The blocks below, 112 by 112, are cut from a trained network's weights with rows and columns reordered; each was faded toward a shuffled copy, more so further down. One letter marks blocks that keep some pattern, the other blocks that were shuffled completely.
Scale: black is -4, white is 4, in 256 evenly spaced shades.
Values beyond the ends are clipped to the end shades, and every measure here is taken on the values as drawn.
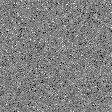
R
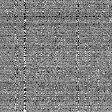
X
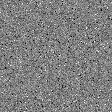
R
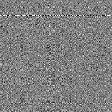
X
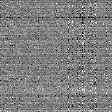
X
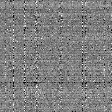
X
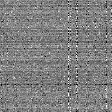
X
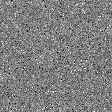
R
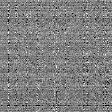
X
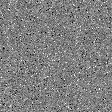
R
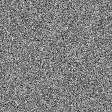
R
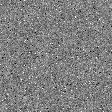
R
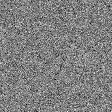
R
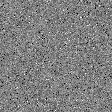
R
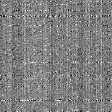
X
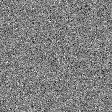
R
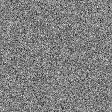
R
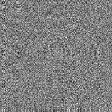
X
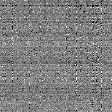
X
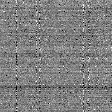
X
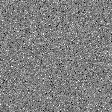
R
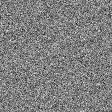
R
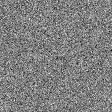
R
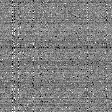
X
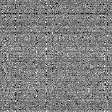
X
